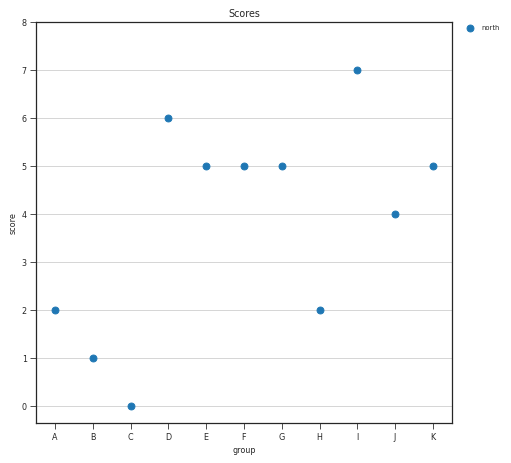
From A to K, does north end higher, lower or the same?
higher
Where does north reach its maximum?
I
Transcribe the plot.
Title: Scores
x-axis: group, ticks A B C D E F G H I J K
y-axis: score, ticks 0 1 2 3 4 5 6 7 8
Legend: north
Values:
north: 2 1 0 6 5 5 5 2 7 4 5
